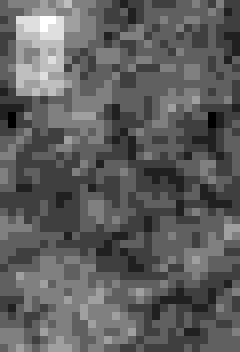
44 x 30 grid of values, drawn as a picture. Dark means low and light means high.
Average level on the scale: 40%. Grain: blotchy. Odd patch: higher, in the top left. Ninth with the highest average: top left.
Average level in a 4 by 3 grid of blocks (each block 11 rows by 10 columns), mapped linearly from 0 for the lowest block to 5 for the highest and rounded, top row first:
5 1 1
1 1 0
0 0 1
2 2 0
